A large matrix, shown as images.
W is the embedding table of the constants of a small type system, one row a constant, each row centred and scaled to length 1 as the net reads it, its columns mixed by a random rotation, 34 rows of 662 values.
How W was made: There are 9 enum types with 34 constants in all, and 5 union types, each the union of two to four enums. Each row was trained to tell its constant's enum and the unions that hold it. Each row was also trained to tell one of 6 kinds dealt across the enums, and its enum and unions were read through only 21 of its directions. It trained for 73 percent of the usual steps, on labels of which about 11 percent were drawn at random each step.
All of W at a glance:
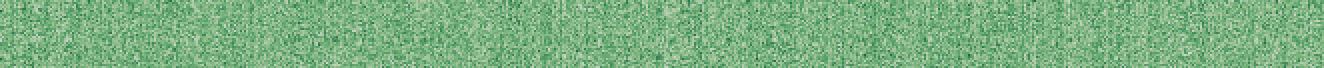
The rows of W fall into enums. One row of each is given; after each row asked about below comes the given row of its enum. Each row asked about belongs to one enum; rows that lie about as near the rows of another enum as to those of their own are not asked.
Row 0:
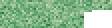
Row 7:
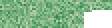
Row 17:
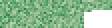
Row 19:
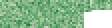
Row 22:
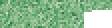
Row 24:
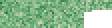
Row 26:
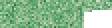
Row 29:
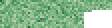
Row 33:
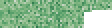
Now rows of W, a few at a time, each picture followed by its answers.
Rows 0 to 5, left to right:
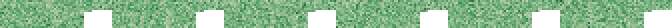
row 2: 7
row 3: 33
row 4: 7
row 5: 29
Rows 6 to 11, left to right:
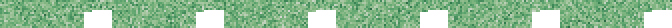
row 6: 0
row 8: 24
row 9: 7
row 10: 26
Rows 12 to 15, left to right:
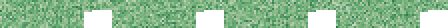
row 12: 26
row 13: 22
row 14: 29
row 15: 33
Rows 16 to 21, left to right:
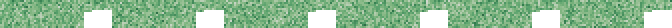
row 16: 19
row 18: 0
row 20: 19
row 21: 22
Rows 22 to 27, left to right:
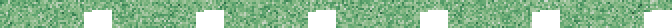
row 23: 17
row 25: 17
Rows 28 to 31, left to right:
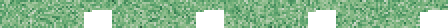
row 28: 7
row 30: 24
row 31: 33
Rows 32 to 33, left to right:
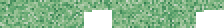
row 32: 17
